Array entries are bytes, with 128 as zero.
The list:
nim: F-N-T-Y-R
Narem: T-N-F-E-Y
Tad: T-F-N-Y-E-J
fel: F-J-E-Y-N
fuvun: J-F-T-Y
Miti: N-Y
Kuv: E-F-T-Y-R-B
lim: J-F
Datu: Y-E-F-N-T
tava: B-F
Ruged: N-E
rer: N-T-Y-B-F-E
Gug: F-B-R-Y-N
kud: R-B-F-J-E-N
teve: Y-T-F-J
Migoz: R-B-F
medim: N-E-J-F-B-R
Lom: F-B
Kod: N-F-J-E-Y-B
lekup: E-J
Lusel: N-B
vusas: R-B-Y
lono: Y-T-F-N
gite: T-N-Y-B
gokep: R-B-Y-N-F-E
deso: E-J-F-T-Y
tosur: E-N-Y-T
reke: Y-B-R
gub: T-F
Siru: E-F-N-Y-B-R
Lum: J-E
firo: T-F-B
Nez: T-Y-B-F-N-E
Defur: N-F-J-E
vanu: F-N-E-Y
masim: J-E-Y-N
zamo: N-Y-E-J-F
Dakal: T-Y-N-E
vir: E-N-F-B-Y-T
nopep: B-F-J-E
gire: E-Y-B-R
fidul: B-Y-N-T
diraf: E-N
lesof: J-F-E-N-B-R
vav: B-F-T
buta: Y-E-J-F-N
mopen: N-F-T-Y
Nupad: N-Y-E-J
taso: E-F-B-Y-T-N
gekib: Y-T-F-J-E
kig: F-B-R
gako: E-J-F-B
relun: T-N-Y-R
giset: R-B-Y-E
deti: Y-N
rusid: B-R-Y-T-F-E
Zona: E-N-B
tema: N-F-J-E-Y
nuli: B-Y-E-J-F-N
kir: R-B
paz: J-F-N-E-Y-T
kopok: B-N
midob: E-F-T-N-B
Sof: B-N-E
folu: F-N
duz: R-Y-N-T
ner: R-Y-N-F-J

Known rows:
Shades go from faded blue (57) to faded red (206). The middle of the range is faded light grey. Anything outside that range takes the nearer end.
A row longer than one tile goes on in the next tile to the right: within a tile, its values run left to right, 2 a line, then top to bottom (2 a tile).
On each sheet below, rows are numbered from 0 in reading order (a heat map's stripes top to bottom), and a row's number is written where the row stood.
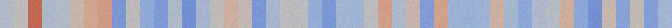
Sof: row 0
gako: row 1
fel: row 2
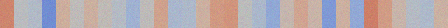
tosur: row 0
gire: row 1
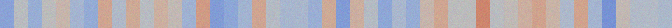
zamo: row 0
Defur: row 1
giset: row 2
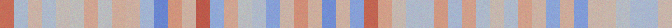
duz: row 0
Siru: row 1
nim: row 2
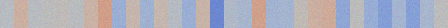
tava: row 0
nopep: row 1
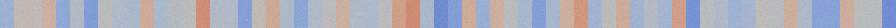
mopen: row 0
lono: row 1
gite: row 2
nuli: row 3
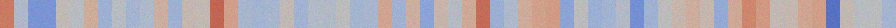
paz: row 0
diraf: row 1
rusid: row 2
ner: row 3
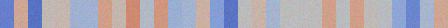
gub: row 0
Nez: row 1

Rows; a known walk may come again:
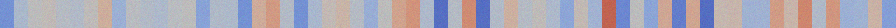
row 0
gekib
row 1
deti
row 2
lim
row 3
gub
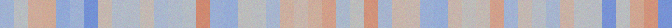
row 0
Miti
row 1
teve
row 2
vusas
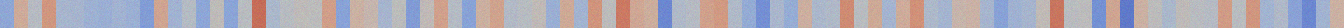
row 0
Lom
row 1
rer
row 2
reke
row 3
Lusel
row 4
Kuv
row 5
Dakal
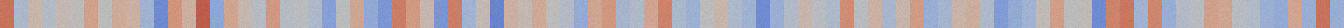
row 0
duz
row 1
kir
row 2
vir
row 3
Kod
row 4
midob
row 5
fidul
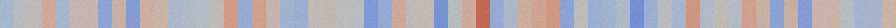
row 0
kig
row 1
kopok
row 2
rusid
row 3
nim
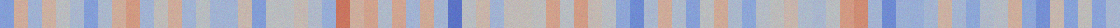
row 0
gite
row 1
relun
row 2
Nez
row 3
lono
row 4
fel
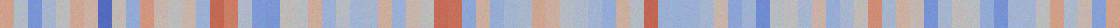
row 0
lesof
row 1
paz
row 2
vav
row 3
tema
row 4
gako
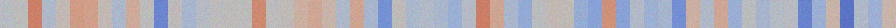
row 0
gokep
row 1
giset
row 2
Gug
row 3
vanu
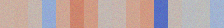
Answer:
ner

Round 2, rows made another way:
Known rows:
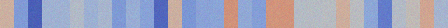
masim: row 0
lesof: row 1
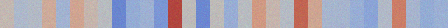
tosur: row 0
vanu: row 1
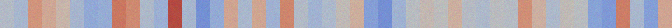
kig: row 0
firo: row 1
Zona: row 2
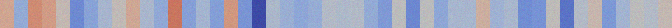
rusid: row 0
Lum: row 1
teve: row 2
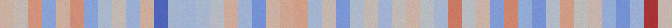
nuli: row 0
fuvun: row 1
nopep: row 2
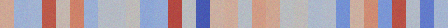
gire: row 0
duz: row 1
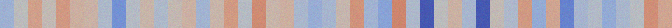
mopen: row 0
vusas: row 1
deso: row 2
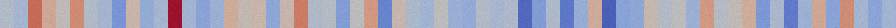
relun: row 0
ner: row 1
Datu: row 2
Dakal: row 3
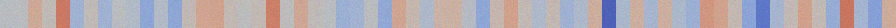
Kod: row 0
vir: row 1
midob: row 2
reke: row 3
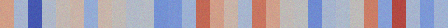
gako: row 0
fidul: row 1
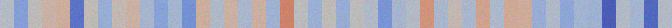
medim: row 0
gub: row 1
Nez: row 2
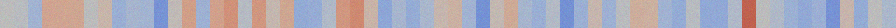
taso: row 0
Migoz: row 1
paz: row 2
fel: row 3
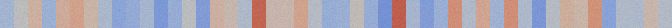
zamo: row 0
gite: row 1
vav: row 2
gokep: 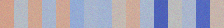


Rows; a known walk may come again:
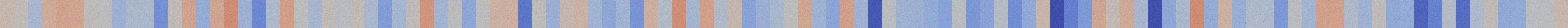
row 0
taso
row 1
lim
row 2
medim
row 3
giset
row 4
buta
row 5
lekup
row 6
gekib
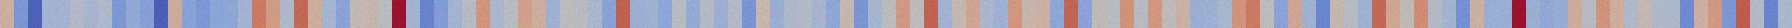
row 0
masim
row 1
nim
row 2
folu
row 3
Ruged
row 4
kopok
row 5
kir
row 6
relun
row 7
duz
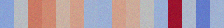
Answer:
Gug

